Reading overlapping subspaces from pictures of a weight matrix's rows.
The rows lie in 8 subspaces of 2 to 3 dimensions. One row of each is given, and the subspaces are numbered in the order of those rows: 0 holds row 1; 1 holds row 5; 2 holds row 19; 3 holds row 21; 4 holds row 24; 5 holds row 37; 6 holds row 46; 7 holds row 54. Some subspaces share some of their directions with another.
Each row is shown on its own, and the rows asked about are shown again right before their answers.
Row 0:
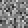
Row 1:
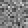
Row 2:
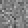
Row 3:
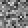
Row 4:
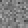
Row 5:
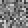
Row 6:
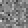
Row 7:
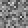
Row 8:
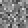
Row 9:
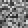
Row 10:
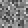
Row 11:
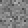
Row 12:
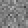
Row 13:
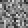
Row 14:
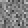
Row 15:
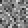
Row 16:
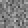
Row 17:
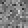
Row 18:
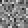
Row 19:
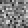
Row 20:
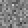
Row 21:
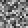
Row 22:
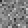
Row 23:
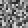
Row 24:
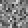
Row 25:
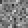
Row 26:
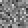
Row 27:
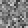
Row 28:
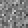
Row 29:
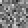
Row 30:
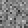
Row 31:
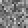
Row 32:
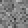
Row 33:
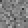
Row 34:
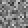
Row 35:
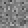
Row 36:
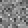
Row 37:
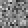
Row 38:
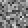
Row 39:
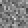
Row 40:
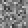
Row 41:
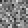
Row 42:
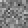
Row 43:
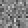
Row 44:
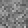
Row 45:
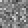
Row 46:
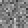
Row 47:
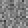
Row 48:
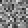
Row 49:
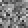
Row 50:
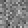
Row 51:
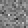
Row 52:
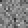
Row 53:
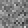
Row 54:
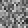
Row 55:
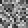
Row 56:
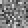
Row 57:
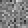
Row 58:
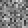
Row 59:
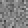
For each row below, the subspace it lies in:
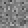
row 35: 5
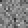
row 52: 1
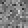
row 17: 6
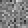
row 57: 5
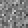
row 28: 4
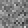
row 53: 7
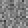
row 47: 1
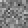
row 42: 0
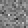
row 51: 7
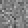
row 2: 2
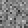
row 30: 6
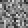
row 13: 1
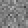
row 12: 0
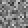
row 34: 3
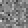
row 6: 7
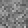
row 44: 7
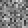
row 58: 5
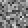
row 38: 3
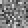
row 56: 2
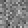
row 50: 6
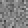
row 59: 1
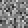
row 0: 6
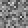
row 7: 3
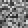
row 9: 0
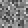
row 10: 5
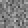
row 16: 1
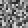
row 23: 4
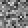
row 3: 3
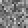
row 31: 7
